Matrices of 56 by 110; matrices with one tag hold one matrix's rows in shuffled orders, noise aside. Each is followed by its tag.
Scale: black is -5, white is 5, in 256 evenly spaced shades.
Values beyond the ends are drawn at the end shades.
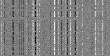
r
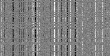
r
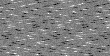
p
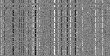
r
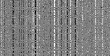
r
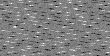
p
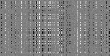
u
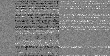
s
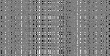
u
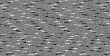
p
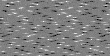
p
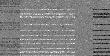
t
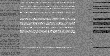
t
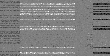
t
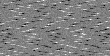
p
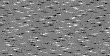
p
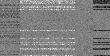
t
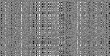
u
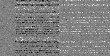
s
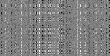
u
